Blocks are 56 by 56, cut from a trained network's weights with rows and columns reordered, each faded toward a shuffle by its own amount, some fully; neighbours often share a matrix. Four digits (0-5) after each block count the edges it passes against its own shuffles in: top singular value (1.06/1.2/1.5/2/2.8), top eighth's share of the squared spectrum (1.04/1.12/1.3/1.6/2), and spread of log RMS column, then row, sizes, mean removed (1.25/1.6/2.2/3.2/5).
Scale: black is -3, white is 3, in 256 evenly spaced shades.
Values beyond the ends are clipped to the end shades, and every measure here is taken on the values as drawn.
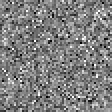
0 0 0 0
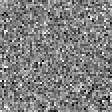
1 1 0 0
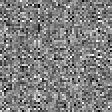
4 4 2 2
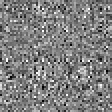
3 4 2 2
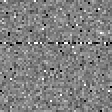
3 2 0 1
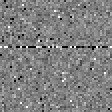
3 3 0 1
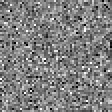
1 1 0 0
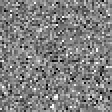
2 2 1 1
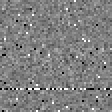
3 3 0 1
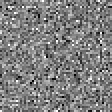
2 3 1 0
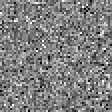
1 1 0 0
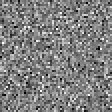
0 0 0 0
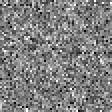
1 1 0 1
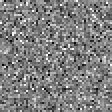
1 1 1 0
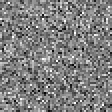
0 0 0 0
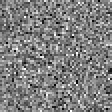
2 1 0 0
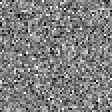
0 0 0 0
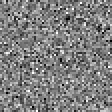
1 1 0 0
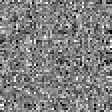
3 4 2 2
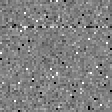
2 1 0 0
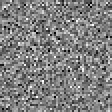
2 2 0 0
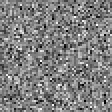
2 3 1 1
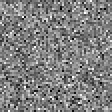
1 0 0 0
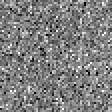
1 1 0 0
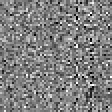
3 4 2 1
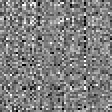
4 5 3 2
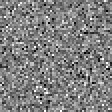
0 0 0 0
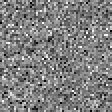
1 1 0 0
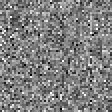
2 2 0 0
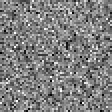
0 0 0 0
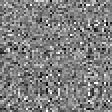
3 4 2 2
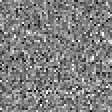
2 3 1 1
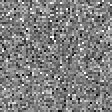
1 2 0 0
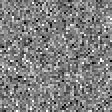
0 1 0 0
